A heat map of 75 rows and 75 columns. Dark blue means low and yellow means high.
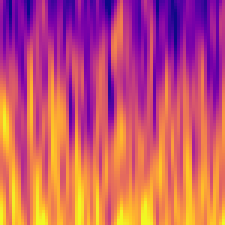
The top right is the ninth with the lowest average. Overall the values sit about 50% of the way up the scale. Streaks run downward. Values rise toward the bottom.
